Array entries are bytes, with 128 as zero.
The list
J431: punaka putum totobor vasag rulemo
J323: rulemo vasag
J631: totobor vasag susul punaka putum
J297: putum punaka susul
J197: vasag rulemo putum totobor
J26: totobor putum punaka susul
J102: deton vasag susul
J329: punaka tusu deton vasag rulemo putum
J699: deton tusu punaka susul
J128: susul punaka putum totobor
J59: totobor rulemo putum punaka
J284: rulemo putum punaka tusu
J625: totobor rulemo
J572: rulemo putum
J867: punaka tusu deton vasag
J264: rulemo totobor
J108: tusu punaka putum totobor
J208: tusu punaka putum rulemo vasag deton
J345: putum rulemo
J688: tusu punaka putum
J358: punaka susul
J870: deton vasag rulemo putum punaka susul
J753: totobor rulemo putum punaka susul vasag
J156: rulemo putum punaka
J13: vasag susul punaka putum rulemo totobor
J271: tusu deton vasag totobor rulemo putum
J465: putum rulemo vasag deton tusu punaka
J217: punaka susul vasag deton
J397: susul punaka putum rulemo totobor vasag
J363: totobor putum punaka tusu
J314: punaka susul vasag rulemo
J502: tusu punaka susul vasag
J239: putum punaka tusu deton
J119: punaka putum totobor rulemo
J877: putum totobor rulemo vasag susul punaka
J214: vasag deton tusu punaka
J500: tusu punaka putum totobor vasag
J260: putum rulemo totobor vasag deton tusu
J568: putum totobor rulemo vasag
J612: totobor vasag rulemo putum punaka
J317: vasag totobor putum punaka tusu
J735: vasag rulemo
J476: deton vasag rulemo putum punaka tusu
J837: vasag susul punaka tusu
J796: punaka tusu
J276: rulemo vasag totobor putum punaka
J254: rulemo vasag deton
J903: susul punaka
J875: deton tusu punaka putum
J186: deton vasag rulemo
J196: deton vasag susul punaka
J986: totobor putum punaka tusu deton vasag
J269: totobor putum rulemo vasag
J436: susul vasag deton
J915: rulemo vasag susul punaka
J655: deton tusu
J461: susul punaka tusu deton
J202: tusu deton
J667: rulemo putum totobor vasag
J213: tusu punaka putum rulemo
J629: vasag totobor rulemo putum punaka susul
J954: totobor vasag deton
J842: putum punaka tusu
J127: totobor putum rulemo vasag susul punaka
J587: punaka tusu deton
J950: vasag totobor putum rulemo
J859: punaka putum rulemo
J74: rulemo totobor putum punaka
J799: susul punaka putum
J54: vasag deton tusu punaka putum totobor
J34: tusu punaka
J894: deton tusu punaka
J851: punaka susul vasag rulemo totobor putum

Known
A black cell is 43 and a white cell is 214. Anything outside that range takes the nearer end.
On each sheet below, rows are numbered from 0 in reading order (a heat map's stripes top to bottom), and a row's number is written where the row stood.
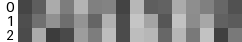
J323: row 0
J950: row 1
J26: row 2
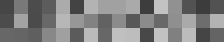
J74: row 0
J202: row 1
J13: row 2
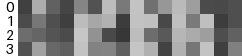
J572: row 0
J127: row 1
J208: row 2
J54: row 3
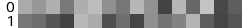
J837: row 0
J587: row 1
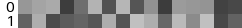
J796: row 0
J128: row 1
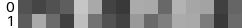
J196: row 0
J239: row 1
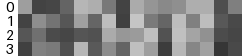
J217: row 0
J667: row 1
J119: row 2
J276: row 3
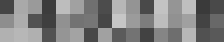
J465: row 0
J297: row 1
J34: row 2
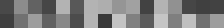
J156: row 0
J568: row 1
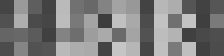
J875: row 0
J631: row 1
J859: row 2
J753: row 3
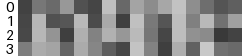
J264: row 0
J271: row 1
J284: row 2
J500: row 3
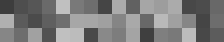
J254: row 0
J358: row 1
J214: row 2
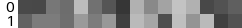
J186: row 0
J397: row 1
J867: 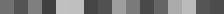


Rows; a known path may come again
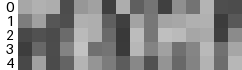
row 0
J34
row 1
J461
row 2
J102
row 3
J954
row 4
J202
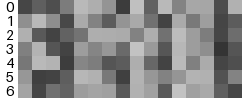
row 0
J436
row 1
J688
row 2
J358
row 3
J799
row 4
J842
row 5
J217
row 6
J314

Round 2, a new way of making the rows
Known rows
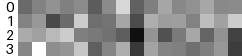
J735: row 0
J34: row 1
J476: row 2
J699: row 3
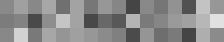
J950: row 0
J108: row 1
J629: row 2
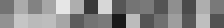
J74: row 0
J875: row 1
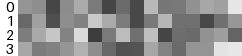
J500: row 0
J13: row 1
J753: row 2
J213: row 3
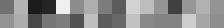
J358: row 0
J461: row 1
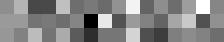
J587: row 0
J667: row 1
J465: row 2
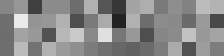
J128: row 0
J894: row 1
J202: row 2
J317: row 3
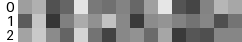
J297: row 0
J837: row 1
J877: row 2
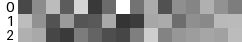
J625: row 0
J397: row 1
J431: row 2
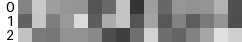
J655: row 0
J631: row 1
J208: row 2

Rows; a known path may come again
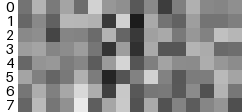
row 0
J54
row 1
J276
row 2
J128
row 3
J284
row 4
J735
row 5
J239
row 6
J74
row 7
J631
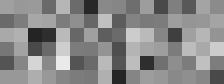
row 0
J568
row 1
J197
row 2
J314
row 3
J34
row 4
J59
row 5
J186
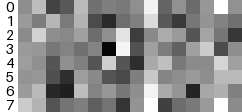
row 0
J587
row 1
J465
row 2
J102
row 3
J667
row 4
J799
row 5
J119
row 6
J217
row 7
J329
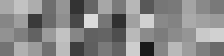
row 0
J127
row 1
J903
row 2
J688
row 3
J363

